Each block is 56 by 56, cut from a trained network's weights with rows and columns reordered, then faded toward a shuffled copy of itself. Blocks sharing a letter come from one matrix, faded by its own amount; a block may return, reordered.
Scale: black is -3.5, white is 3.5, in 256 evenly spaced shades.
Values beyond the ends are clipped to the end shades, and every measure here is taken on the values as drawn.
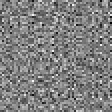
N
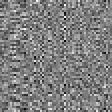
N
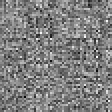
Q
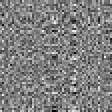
N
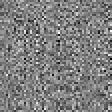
N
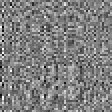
N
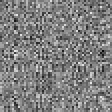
Q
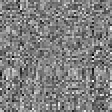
Q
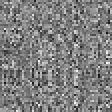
Q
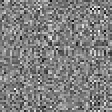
Q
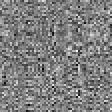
Q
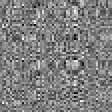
N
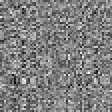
Q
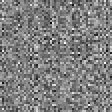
Q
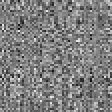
N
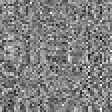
Q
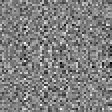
N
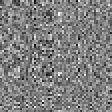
N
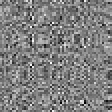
N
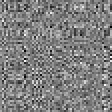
N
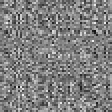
N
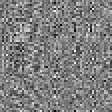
N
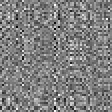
N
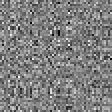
N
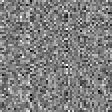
Q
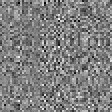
N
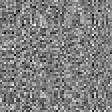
Q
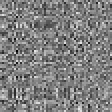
N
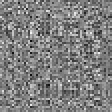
N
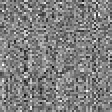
Q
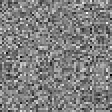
Q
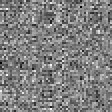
Q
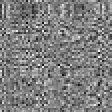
N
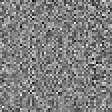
Q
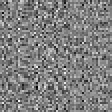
N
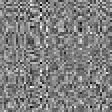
N
